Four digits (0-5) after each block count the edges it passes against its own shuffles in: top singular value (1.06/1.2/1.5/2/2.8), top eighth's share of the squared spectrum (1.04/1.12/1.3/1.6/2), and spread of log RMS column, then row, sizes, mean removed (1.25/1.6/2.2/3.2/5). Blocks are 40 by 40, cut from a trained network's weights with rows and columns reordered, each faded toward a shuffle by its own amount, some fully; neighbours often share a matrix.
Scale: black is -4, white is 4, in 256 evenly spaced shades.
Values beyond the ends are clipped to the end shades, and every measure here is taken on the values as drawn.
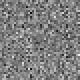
3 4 2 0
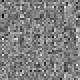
3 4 2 2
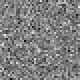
0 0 0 0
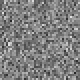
2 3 1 0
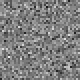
0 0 0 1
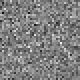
0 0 0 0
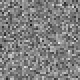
2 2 0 0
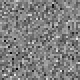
0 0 0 0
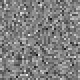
0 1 0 0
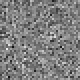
1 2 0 0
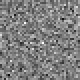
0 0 0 0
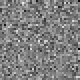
2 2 0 1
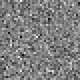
0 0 0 0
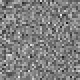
2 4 1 1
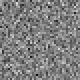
2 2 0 0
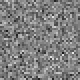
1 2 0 0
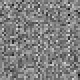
3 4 2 1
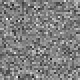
1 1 0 0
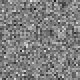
2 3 0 0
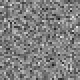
2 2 0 0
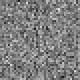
2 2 0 0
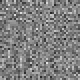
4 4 2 1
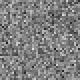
1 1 0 0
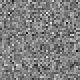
2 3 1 0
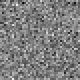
1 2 0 0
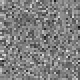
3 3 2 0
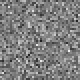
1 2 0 1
